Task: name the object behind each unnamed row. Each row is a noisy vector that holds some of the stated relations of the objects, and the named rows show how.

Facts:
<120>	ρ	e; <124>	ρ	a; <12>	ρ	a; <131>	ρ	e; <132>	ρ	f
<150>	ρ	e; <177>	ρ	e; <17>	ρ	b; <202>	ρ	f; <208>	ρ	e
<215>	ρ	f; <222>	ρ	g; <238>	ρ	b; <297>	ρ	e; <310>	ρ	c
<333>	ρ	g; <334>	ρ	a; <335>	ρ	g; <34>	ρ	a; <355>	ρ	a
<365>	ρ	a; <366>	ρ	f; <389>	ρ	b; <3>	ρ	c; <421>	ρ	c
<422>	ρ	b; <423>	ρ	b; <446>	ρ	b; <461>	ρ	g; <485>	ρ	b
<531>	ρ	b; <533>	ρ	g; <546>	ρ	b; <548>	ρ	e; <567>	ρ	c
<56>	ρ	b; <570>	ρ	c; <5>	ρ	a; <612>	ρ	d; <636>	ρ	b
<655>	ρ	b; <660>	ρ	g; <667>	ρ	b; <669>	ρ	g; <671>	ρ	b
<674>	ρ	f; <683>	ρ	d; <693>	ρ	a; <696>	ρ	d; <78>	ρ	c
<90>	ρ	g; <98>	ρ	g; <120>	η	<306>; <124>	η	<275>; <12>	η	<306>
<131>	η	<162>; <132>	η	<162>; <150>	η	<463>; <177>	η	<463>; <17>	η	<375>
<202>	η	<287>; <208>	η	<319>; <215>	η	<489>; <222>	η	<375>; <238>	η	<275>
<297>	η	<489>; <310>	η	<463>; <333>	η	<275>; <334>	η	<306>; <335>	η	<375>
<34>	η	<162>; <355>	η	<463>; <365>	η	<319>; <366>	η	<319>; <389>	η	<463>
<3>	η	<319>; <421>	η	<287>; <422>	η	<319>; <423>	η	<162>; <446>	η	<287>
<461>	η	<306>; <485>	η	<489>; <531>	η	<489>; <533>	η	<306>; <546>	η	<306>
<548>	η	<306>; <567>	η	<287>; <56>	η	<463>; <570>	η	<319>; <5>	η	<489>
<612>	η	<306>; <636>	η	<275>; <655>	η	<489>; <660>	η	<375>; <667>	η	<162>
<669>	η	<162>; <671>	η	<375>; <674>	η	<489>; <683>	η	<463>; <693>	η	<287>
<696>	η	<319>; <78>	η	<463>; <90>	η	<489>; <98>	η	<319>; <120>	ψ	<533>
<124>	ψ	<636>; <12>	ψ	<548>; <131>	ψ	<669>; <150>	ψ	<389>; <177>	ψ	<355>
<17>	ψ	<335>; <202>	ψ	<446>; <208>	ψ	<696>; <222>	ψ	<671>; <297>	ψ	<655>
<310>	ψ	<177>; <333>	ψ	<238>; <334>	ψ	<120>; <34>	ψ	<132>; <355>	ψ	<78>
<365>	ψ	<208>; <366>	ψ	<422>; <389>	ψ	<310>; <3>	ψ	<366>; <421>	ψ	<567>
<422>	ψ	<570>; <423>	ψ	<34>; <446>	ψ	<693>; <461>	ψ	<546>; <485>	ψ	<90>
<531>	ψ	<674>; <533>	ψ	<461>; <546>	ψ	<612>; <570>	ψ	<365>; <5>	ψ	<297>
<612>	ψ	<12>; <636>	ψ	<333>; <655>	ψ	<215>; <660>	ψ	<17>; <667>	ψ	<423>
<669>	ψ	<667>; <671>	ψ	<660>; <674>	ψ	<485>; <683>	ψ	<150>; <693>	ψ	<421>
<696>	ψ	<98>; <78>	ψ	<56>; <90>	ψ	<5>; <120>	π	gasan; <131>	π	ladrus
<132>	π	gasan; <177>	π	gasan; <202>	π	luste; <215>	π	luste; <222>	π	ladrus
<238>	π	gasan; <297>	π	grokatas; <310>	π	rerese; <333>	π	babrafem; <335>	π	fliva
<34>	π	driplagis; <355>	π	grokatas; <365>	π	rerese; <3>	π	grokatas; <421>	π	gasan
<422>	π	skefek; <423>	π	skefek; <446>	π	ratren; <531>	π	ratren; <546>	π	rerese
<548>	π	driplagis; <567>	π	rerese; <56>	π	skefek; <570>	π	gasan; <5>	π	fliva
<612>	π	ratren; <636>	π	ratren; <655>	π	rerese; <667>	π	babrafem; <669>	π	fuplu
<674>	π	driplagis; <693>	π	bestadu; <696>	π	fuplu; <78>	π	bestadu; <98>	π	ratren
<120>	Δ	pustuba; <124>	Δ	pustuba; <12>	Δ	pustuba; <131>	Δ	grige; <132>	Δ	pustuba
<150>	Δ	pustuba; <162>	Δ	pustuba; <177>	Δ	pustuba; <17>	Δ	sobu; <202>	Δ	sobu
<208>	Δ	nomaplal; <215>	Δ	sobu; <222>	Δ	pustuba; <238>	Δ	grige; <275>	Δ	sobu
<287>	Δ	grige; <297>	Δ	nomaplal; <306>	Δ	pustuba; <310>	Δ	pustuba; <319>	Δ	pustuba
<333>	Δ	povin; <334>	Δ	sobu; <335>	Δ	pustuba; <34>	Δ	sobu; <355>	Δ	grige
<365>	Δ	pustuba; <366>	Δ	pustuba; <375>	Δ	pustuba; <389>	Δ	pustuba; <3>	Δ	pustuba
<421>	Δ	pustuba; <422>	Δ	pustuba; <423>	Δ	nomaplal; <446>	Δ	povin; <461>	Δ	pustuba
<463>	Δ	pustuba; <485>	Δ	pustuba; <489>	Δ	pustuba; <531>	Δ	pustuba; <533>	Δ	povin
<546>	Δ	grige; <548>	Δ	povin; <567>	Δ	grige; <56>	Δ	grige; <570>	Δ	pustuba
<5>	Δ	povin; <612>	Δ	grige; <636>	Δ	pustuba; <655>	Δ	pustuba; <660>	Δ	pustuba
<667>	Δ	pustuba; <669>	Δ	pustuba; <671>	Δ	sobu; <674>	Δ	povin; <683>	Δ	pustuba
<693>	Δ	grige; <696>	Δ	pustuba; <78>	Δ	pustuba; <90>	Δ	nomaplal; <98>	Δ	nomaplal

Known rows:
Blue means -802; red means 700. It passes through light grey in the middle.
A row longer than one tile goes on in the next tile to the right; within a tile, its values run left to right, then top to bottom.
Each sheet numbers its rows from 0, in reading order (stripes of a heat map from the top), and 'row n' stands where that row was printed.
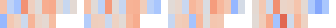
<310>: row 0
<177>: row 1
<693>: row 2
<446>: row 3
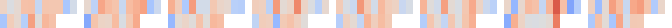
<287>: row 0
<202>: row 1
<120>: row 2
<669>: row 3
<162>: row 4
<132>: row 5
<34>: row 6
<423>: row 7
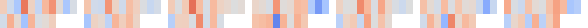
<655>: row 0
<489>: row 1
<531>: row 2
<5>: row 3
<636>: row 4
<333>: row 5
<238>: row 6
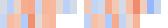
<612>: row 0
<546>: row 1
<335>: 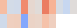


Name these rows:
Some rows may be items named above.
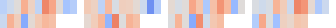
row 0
<297>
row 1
<533>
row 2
<56>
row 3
<208>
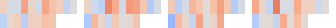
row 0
<461>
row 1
<365>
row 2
<567>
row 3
<222>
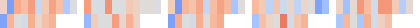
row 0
<275>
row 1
<683>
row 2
<275>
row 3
<674>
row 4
<423>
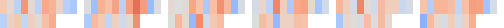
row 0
<177>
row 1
<17>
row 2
<56>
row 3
<12>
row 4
<124>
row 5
<671>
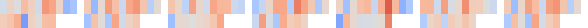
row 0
<355>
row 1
<423>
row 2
<570>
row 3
<98>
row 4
<34>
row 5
<3>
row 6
<423>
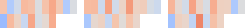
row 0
<567>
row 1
<3>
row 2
<131>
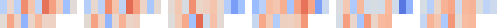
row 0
<696>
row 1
<696>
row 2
<446>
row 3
<215>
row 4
<548>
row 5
<612>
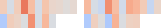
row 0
<531>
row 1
<422>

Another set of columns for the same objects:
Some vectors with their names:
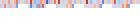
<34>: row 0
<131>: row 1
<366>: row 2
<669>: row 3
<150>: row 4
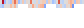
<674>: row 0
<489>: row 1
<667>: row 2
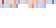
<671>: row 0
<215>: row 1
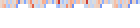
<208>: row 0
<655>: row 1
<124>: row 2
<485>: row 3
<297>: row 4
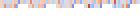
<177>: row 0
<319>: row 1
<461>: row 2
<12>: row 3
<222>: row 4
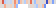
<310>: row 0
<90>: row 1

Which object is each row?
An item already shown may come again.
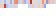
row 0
<548>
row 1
<422>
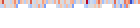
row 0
<422>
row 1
<671>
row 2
<17>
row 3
<674>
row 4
<238>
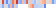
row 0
<693>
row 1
<78>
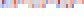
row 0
<446>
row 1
<177>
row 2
<334>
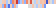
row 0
<355>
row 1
<423>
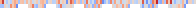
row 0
<124>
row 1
<132>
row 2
<5>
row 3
<287>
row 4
<275>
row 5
<693>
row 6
<669>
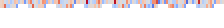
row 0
<696>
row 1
<365>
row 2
<120>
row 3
<674>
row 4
<202>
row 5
<56>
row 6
<98>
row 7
<3>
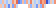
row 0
<612>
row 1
<238>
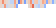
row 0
<335>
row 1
<655>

